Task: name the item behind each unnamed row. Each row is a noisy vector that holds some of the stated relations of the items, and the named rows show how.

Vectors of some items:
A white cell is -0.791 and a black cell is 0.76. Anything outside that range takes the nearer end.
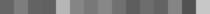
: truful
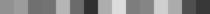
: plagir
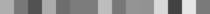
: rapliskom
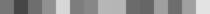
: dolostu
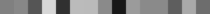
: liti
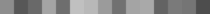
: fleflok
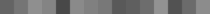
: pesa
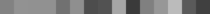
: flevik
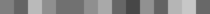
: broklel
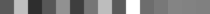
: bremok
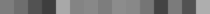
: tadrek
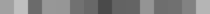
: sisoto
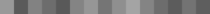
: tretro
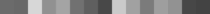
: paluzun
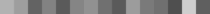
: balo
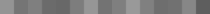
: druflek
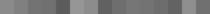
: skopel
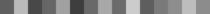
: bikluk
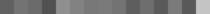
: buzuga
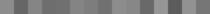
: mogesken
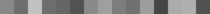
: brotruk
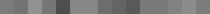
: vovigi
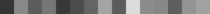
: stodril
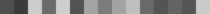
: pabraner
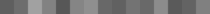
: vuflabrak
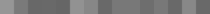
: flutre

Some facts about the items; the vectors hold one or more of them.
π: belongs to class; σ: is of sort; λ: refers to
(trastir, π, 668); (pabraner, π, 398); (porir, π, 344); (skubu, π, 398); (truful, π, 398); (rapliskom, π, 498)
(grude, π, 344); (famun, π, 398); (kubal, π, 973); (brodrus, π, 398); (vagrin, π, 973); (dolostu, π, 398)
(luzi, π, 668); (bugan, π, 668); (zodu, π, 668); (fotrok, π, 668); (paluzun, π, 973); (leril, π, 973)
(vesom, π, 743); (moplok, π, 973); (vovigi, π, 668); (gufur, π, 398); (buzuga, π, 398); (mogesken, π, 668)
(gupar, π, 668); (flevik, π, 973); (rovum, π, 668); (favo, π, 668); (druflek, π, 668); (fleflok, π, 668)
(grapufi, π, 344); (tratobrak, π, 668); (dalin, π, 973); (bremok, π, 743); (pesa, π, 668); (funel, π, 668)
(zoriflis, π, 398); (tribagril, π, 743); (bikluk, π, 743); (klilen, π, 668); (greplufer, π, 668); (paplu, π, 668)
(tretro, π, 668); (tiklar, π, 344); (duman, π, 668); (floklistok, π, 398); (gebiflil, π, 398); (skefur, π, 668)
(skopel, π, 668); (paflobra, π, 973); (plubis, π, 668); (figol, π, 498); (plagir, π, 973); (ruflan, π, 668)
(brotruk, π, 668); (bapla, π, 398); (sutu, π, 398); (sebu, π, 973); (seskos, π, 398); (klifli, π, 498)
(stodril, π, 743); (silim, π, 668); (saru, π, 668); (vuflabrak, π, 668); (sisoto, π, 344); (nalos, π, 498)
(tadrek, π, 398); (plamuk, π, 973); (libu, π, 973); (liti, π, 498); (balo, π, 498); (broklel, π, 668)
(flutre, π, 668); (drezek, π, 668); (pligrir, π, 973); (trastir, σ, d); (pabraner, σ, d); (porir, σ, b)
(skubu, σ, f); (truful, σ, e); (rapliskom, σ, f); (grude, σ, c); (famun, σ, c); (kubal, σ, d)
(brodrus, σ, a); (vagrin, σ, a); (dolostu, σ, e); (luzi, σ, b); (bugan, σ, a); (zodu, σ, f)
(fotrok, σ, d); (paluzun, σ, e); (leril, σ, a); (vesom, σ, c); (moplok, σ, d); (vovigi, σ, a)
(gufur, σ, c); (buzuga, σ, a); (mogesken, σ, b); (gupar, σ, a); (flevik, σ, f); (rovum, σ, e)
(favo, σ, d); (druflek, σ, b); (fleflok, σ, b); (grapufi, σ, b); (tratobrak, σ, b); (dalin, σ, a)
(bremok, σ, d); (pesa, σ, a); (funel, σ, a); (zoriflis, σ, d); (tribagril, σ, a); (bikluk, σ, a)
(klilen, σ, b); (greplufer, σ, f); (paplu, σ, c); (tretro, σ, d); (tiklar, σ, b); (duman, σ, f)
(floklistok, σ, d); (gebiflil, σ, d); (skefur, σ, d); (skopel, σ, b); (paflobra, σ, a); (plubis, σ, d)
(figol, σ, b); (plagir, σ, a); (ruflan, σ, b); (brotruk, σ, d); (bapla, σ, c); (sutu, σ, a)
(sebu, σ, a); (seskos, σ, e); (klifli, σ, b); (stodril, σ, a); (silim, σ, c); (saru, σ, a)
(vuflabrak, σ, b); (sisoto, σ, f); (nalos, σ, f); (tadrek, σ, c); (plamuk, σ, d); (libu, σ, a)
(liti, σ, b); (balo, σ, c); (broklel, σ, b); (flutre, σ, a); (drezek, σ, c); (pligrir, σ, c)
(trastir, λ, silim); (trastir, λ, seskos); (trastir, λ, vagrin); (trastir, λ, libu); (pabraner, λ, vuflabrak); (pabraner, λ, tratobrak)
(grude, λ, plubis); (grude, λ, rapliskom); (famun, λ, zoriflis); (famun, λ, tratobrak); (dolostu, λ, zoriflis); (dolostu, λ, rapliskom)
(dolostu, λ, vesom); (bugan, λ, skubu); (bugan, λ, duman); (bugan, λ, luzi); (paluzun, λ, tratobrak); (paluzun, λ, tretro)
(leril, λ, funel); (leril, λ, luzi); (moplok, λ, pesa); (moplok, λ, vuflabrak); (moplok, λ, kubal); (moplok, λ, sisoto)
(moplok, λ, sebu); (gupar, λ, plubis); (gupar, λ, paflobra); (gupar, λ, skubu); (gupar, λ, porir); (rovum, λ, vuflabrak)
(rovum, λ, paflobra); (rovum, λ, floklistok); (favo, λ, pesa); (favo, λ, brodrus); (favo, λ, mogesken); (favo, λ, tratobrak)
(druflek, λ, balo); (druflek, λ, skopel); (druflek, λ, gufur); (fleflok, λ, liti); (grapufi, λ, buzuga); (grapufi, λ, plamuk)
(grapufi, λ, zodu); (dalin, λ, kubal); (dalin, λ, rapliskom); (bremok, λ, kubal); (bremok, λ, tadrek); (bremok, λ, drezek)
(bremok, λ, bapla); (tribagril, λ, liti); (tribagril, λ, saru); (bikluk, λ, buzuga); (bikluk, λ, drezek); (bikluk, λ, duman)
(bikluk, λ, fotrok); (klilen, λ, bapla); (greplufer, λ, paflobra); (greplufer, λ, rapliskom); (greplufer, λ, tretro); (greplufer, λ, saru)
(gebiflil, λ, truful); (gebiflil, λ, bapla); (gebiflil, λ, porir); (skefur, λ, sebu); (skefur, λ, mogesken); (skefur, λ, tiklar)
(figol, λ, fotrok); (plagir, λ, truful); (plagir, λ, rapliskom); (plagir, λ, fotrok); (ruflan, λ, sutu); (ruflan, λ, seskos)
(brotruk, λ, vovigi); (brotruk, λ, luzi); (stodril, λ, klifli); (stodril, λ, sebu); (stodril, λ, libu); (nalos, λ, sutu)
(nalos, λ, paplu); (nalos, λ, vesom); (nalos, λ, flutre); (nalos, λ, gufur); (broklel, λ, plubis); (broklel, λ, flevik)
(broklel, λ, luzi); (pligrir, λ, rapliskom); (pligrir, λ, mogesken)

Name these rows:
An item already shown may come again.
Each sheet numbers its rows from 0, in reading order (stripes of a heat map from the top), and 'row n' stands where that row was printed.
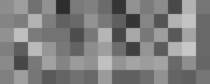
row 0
klifli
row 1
luzi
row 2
figol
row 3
broklel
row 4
greplufer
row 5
fotrok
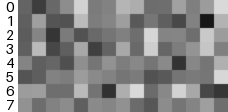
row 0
dolostu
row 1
bapla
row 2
vesom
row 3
bikluk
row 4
skubu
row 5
zoriflis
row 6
plagir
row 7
plubis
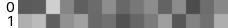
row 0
tratobrak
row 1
porir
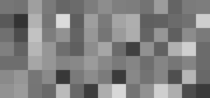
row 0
skefur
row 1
famun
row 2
favo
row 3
broklel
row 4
rovum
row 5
klifli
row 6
plagir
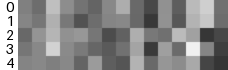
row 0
broklel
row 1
luzi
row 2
moplok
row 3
leril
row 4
paflobra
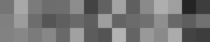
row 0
kubal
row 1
fotrok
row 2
paflobra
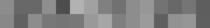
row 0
saru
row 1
gupar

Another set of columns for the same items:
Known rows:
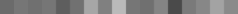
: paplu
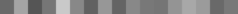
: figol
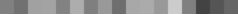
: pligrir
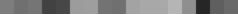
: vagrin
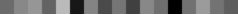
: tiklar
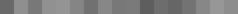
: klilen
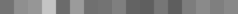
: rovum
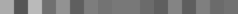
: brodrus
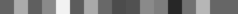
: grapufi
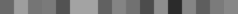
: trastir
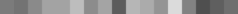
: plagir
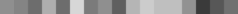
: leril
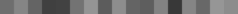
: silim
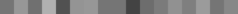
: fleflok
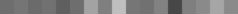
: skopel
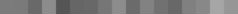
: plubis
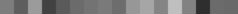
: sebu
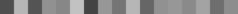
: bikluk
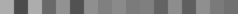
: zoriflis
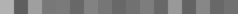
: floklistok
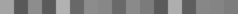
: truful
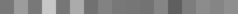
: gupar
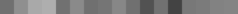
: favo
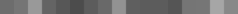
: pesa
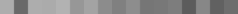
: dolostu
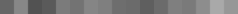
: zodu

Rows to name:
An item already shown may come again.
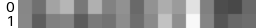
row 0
paluzun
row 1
paflobra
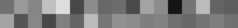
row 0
grude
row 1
sutu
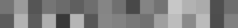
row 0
liti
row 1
tribagril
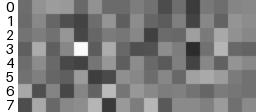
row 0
skefur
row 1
silim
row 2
saru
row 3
grapufi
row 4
silim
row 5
rapliskom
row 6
sutu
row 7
bremok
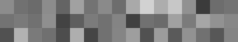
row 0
flevik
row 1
saru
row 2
stodril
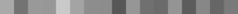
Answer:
gebiflil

